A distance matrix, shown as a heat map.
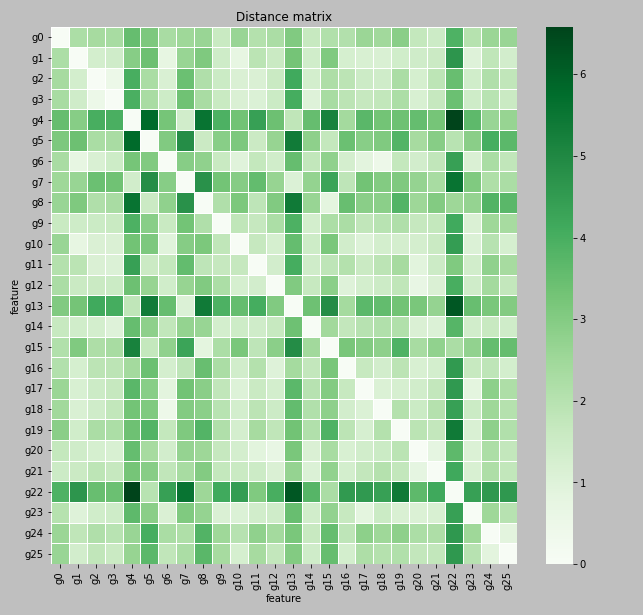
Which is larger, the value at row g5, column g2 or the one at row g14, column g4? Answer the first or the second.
the second
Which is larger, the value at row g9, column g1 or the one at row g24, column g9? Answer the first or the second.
the second
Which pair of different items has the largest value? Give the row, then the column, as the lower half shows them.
g22, g4
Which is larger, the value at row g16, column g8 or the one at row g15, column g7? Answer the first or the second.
the second
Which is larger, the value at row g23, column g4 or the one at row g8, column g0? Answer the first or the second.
the first
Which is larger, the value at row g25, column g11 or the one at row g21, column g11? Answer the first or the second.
the first
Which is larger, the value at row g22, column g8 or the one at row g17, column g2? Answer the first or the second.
the first
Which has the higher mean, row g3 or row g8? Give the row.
g8
